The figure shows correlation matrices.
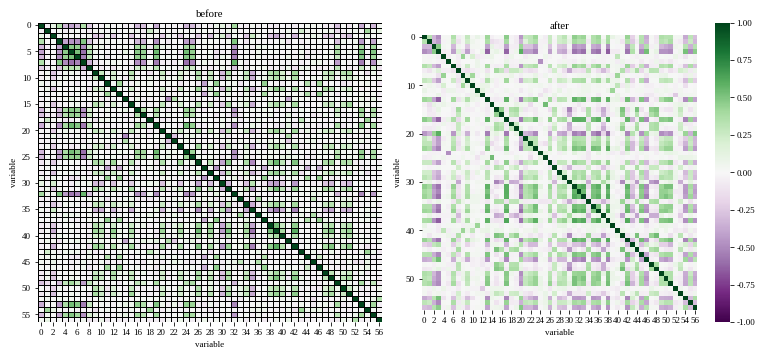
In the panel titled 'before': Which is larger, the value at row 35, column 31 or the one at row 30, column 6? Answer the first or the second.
the second
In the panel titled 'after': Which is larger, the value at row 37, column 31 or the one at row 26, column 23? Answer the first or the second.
the second
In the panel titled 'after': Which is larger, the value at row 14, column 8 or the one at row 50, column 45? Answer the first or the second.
the second
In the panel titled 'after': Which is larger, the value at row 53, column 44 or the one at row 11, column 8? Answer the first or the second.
the first
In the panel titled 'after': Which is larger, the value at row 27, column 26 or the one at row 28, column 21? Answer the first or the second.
the second
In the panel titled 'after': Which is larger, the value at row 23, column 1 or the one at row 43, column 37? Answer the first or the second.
the first
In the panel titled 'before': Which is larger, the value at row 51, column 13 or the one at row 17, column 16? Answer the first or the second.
the second
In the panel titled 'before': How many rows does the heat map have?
57
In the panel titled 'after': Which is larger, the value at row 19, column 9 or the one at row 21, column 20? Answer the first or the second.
the first
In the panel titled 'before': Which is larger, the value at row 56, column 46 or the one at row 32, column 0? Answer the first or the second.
the second
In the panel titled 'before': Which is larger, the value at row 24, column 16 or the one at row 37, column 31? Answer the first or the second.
the first
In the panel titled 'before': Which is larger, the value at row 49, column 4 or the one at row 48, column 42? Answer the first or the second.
the second
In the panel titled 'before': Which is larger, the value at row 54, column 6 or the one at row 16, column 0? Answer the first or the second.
the first
